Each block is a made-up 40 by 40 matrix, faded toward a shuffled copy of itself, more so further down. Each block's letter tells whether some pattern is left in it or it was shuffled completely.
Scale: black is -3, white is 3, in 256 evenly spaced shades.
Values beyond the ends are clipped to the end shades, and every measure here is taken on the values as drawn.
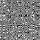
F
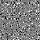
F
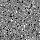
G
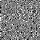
F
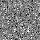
G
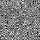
F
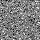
G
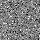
G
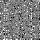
F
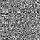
F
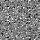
F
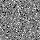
G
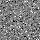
G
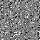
F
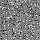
G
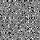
F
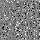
F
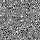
F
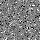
G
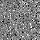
F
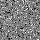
G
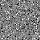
F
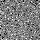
G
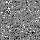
F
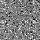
F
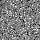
G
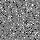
G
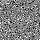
G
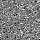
G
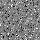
G
